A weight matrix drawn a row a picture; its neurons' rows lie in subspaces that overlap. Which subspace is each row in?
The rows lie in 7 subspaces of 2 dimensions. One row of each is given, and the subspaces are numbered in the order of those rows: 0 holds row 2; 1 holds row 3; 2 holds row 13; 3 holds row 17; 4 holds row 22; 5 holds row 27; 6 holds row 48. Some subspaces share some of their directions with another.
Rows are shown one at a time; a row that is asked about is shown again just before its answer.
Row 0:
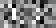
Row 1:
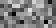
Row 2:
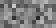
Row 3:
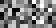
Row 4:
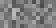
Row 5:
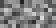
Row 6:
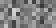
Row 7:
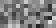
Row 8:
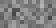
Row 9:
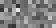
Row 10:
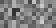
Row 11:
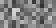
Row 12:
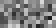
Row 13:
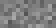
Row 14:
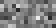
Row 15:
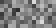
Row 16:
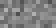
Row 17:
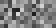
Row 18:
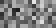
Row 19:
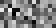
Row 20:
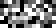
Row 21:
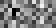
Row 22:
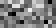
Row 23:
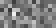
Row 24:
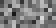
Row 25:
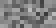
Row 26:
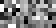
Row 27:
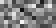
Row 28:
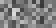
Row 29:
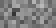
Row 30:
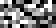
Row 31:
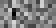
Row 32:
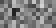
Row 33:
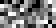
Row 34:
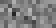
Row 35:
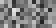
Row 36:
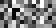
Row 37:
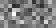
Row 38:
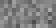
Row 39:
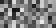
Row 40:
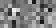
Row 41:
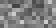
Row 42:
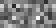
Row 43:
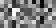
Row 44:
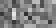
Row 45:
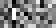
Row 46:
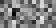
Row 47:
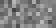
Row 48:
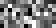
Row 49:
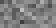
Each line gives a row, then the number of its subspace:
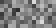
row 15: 1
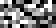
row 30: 5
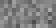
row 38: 2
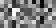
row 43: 3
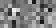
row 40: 5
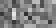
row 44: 1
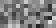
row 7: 2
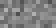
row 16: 3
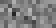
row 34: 6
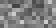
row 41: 4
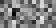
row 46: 3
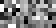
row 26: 0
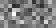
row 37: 4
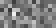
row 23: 6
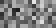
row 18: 1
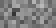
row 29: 4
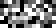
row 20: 3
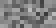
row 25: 6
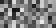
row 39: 4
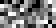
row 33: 4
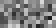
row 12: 2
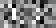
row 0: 0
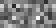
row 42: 0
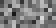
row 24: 3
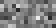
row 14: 0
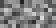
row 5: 3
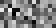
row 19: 6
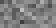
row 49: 5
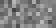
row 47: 2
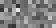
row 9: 0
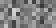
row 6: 5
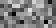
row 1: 4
